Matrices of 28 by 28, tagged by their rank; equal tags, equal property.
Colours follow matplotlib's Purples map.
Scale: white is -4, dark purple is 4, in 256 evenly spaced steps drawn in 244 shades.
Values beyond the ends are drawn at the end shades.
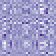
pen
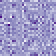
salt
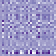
pen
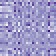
pen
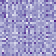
salt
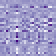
pen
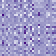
pen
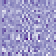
salt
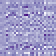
salt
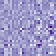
pen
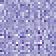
salt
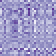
pen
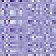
pen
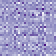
salt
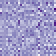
salt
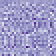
salt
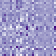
pen
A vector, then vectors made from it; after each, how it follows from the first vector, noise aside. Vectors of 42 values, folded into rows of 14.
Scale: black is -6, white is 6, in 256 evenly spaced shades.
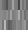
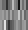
scaled up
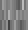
reversed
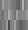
reversed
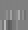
partly zeroed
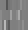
partly zeroed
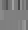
partly zeroed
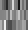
scaled up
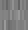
shrunk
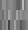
reversed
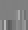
partly zeroed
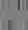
partly zeroed
